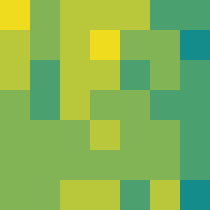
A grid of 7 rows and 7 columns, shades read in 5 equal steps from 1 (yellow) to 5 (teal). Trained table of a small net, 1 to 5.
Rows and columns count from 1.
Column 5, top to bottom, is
2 3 4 3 3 3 4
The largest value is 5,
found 2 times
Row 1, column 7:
4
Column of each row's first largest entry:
6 7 2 2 7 7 7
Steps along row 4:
up down up same up same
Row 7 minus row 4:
0 -1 0 -1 1 -2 1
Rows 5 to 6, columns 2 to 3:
3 3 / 3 3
